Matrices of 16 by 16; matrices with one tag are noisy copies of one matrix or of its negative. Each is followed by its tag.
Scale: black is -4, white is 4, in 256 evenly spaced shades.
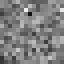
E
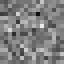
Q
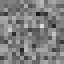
Q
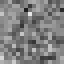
E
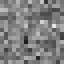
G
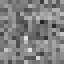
G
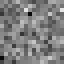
E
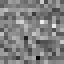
G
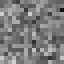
E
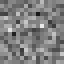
Q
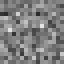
Q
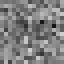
G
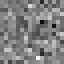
G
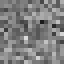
G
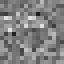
Q
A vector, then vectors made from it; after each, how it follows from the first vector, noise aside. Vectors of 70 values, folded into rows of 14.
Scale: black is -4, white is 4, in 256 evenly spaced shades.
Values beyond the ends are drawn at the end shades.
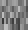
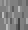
partly zeroed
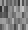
wrapped around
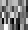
scaled up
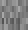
shrunk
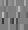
partly zeroed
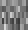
copied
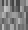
wrapped around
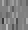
partly zeroed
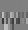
partly zeroed
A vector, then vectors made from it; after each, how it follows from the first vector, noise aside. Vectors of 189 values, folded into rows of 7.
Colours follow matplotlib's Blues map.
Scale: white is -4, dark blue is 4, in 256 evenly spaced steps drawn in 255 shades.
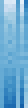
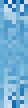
sign-scrambled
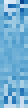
sign-scrambled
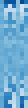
sign-scrambled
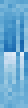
wrapped around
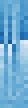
wrapped around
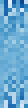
sign-scrambled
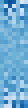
sign-scrambled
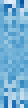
sign-scrambled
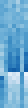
wrapped around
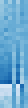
wrapped around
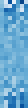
sign-scrambled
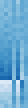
wrapped around
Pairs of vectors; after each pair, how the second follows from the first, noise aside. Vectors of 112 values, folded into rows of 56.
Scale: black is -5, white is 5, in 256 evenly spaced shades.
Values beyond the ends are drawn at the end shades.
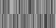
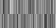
copied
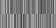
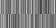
shuffled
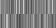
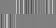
partly zeroed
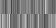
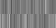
shrunk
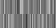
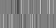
partly zeroed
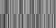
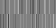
partly zeroed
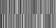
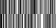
scaled up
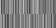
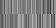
reversed
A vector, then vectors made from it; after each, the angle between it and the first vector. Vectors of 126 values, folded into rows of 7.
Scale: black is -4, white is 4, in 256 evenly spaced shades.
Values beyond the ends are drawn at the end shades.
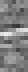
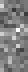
partly aligned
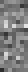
partly opposed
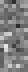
partly aligned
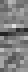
nearly opposite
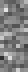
partly aligned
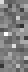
partly aligned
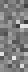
orthogonal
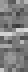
nearly parallel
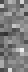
partly opposed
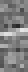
nearly parallel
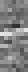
nearly parallel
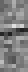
nearly opposite
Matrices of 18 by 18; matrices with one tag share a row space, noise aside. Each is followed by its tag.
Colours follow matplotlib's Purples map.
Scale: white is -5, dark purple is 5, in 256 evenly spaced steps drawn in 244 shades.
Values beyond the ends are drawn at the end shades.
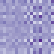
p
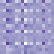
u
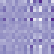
p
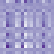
u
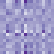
u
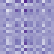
u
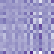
p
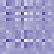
u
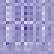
u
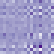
p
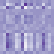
u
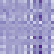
p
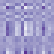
u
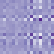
p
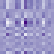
u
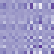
p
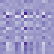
u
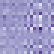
p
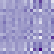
p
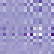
p
